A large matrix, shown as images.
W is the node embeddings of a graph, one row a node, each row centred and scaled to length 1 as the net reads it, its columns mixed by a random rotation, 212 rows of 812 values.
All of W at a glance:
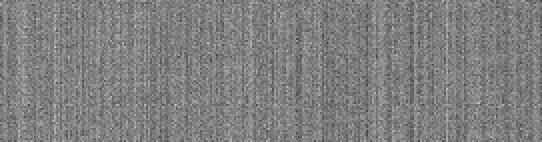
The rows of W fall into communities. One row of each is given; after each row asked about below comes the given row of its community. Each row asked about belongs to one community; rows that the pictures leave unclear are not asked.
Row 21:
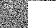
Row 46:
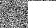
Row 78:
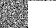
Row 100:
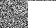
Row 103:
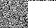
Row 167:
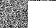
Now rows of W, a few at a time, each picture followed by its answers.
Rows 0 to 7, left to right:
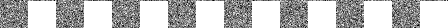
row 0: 21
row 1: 167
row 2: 167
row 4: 78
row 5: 46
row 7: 100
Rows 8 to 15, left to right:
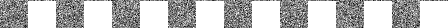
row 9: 78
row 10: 21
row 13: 167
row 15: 100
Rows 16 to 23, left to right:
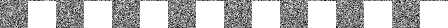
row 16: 167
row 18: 21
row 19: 167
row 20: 21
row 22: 100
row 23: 103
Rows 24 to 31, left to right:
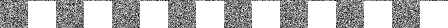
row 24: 21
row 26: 21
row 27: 78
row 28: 100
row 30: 100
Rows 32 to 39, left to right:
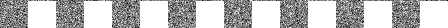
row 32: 21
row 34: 46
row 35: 167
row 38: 167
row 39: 167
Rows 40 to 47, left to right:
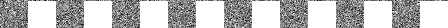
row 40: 21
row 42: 103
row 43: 46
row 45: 167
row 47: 167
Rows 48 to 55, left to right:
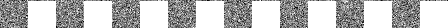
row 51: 167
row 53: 78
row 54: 21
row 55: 46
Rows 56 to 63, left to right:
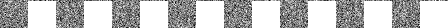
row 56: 21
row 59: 103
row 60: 78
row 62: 100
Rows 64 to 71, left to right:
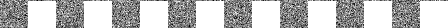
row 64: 103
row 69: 21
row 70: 21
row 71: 103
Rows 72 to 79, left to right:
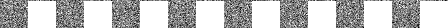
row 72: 21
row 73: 78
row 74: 46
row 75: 21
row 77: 46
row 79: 21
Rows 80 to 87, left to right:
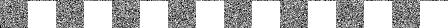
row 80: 100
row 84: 46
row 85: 21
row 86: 46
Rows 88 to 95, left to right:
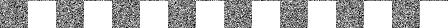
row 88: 46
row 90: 78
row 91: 103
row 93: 21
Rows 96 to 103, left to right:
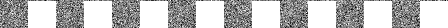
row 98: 167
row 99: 103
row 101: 167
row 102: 46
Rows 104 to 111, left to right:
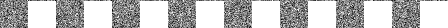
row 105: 78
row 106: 167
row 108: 46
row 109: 167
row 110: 78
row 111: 21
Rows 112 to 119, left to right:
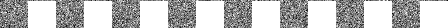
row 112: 100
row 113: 167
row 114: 100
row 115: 167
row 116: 21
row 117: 103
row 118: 103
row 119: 167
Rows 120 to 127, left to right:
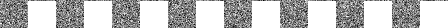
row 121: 100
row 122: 78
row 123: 21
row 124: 167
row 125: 167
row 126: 21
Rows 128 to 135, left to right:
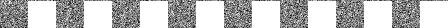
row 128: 100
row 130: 100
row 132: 167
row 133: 78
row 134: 167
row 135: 100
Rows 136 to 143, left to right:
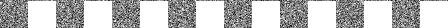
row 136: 100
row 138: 103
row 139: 103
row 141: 167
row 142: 46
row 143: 103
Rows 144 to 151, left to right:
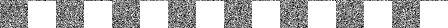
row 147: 21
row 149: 46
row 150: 100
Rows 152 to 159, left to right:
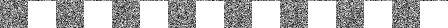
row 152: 103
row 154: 100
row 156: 21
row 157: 21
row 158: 21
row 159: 100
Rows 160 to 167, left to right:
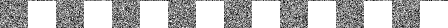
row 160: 167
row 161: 100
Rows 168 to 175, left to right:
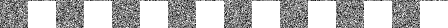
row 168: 100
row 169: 46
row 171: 78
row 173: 167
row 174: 78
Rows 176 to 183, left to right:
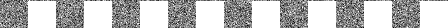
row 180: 46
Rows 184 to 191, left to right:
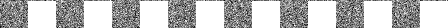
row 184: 78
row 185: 100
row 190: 100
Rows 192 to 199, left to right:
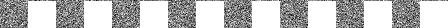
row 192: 100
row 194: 78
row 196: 46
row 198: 103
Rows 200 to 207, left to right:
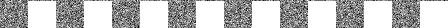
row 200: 21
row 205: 78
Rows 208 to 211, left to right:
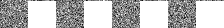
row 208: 167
